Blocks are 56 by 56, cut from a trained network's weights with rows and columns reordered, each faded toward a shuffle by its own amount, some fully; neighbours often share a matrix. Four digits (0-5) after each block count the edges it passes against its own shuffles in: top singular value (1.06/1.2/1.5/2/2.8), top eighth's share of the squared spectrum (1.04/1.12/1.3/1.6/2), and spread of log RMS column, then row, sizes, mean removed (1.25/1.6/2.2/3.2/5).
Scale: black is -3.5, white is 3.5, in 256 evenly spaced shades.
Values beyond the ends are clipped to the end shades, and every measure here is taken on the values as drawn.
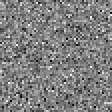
0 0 0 0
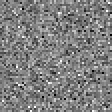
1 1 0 0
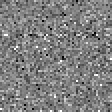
2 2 0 1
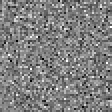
0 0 0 0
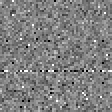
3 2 0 1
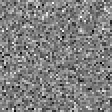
2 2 0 0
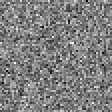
0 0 0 0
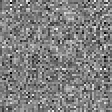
3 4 2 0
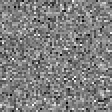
2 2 0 0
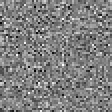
3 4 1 2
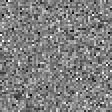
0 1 0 0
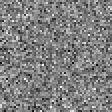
1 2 0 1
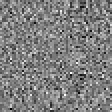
3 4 2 2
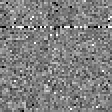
3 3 0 2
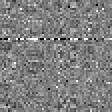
3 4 2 2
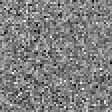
2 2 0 0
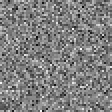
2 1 0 0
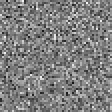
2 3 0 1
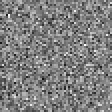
3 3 1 0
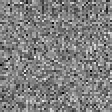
3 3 2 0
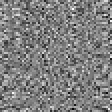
3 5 3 2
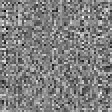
3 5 3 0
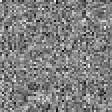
4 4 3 1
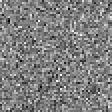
2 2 0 0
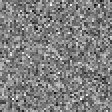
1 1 0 0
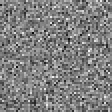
2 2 1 0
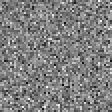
1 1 0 0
